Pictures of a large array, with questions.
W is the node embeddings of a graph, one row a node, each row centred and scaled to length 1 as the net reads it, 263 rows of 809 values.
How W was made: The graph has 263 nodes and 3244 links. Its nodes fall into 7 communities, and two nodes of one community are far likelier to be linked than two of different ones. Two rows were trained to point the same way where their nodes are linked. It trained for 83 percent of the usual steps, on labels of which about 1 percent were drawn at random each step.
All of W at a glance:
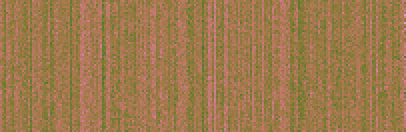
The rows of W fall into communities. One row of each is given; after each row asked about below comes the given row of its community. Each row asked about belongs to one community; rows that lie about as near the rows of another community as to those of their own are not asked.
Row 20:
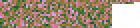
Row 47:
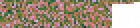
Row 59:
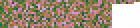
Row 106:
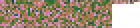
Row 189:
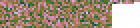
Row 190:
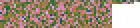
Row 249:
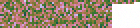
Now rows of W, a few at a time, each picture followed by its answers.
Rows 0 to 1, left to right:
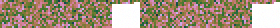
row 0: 249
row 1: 20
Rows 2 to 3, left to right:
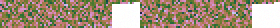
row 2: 106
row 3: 59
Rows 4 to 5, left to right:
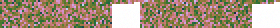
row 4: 59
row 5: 190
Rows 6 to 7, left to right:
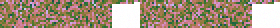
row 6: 190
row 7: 20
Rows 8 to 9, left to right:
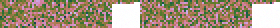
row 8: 47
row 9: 249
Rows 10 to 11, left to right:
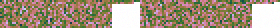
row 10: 47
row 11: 189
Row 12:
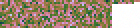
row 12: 189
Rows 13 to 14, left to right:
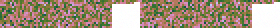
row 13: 189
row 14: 249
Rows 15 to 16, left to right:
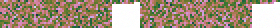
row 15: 190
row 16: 106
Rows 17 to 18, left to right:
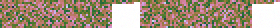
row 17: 106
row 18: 249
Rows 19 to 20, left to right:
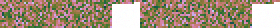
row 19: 189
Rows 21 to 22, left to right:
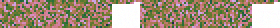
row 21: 20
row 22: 190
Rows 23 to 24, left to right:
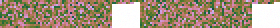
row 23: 189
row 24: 20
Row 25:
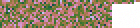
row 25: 190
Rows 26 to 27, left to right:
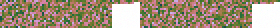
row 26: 47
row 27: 47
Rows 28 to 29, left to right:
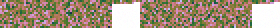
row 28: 249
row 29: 190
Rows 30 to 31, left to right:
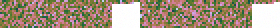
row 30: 47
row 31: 106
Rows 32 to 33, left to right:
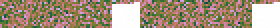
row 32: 189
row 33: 59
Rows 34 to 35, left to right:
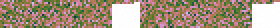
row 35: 20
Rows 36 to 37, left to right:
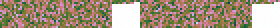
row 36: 190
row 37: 59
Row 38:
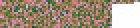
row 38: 189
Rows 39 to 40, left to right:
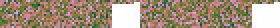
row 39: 189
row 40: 190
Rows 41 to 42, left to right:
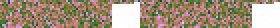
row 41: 190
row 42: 20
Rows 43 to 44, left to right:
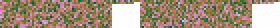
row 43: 249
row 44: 106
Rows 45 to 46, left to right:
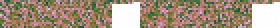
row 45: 106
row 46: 20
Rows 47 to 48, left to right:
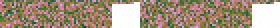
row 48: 20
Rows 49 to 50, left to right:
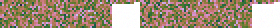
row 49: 59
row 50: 106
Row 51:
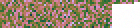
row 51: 189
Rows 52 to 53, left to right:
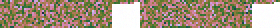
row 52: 190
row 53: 106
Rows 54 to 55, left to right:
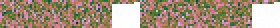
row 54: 189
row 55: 20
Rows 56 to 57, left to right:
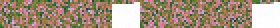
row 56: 59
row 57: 190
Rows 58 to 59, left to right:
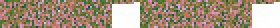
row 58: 106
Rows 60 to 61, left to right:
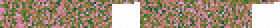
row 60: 190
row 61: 106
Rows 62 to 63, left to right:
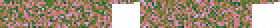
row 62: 106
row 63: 106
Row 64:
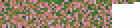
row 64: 249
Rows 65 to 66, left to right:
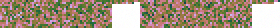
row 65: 190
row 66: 190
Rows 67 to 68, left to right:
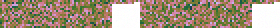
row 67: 106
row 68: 190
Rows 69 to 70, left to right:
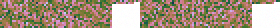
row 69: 189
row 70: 59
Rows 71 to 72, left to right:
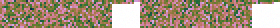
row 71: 190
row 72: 249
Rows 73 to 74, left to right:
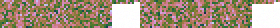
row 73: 190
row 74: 59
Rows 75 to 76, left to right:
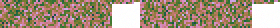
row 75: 20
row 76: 249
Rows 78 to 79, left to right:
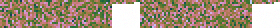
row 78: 189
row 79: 59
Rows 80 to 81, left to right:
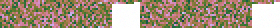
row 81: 189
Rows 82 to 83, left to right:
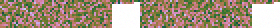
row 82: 47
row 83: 20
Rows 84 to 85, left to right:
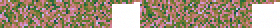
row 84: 59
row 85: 190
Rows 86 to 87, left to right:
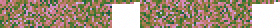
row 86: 106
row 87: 59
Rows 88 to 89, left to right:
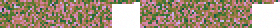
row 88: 249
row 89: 47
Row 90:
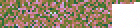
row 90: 47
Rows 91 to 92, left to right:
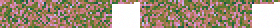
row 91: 189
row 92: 106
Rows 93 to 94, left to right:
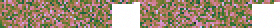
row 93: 20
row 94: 20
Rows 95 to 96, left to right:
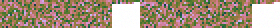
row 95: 47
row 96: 20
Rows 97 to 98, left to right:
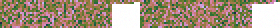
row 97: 59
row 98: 106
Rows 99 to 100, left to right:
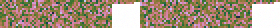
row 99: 47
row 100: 189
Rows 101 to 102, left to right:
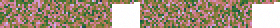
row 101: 47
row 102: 106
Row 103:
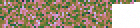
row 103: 47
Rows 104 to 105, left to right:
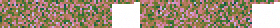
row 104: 47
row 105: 190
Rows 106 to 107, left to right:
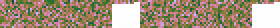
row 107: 190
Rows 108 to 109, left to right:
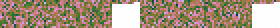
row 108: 20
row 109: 47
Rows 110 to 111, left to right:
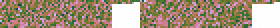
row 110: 249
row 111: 20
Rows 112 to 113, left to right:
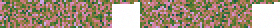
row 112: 249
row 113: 59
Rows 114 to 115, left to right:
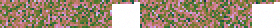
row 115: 190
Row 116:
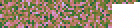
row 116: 106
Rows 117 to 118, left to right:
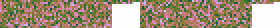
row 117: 249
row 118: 189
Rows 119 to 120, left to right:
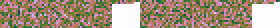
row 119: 47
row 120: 59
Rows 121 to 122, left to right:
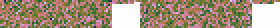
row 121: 249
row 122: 20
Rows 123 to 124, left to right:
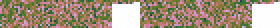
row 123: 249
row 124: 106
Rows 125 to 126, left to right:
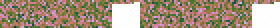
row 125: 106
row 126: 59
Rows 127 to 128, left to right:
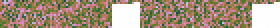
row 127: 20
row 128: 59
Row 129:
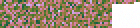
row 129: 59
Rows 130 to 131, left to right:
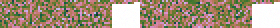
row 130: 59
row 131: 189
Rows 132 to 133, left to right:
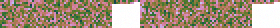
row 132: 190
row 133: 190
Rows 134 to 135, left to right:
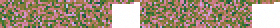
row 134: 189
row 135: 249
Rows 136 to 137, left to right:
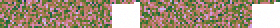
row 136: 59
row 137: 59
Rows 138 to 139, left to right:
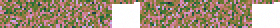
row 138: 249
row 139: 249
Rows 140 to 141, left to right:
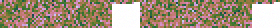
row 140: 20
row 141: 20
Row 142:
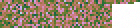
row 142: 59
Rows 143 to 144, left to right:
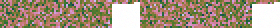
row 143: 20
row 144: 189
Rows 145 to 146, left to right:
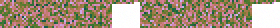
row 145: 189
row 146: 249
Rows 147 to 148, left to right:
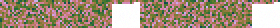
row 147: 106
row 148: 47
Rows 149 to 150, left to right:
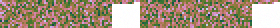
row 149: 20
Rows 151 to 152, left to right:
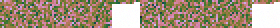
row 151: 59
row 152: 47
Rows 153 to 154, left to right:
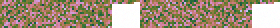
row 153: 20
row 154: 106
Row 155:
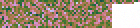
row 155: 106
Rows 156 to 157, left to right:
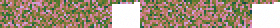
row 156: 190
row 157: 106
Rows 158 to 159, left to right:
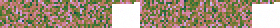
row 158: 189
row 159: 249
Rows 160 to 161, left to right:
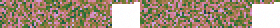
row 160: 190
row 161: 47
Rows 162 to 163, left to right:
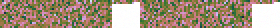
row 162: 249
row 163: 249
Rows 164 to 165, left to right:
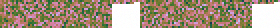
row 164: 20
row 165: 106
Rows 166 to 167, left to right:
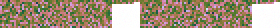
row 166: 249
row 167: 249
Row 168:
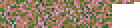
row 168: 20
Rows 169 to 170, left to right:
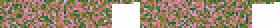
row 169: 47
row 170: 47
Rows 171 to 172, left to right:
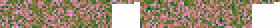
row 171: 189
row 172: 106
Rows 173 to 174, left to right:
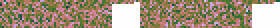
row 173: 59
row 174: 249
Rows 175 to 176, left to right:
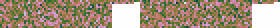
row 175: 106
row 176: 249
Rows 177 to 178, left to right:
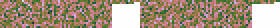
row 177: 59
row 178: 249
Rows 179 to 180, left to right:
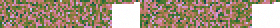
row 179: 106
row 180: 59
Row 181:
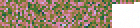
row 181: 189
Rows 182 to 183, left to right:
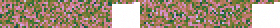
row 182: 249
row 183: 189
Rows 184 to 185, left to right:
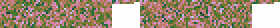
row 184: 20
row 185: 189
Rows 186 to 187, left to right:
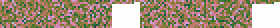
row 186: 189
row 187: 59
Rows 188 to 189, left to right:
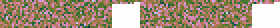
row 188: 47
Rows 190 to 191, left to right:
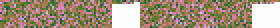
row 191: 47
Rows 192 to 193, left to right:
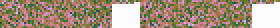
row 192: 189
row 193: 189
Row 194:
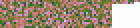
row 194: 189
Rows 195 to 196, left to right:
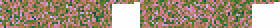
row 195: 189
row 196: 106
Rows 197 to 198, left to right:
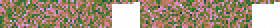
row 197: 106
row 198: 59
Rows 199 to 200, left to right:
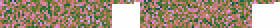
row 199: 189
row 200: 106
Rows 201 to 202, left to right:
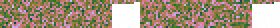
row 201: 59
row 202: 189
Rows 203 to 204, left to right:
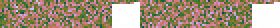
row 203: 47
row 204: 20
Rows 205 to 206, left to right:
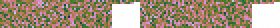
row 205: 47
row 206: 106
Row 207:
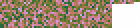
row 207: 59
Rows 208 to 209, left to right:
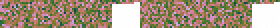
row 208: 190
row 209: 106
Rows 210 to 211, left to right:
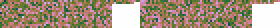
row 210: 59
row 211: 106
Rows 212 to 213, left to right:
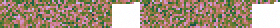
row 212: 20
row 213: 249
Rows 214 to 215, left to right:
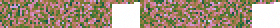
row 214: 47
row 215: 189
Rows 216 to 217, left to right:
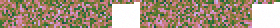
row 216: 20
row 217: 20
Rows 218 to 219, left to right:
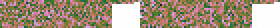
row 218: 106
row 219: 20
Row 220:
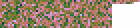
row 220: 20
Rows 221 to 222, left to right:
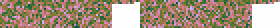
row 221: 249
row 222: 106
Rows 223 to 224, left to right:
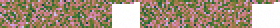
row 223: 190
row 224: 59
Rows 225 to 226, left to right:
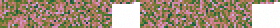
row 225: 20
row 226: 190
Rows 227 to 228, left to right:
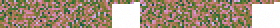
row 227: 47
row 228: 189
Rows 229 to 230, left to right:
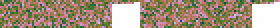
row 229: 106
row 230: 190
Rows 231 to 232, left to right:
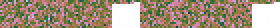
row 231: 47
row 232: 47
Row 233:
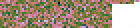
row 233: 20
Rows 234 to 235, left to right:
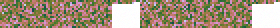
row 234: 249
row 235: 59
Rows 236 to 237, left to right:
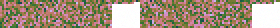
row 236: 106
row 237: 189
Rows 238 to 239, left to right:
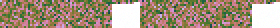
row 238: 249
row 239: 20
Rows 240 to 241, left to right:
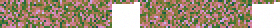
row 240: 190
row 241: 249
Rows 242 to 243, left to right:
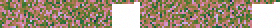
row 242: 190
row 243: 249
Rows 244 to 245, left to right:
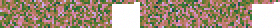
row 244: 59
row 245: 106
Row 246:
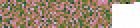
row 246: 47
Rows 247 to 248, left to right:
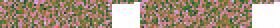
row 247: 190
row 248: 190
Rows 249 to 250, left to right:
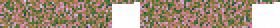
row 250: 249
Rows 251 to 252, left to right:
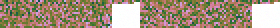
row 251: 106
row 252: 249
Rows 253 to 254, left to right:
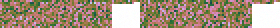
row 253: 249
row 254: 20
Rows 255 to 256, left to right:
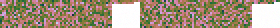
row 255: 106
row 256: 59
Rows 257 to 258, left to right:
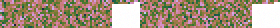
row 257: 190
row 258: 190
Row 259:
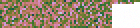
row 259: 47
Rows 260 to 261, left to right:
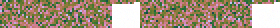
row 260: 249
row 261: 249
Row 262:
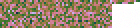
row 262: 59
